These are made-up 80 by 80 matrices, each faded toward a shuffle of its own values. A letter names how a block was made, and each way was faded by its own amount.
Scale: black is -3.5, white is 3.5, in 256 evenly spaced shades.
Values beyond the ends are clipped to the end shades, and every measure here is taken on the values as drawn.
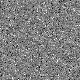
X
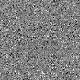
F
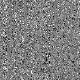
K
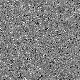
X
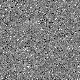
X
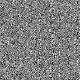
K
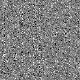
K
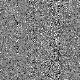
K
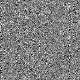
K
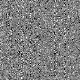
K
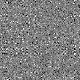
F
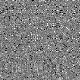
F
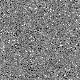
X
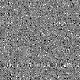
F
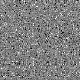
F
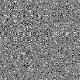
F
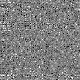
F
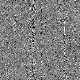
K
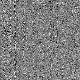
K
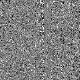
K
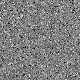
X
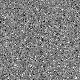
X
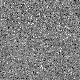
X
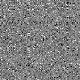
F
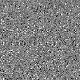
F
